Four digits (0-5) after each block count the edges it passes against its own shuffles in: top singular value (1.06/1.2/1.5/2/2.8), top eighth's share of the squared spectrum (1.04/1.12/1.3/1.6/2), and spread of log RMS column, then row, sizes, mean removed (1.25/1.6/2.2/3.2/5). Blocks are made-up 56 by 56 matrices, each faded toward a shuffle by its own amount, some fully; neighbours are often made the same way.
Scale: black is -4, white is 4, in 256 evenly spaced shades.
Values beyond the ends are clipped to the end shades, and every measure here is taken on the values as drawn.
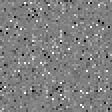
2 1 0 0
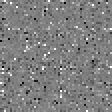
2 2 1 1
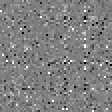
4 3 1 1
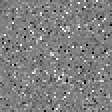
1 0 0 0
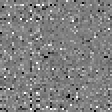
4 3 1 2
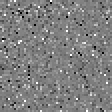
2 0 0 0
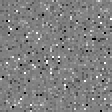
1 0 0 0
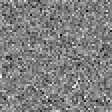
0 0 0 0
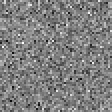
0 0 0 0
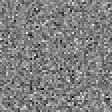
0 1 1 0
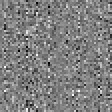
1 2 3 0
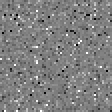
1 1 0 0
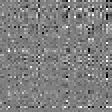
4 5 3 3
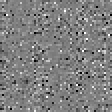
3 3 2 2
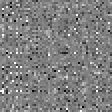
4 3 2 2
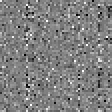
4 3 2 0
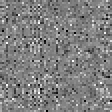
4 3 2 1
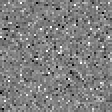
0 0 0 0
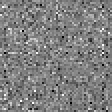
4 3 2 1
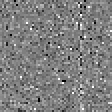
3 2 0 0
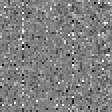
2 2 2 0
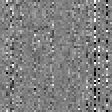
3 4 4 0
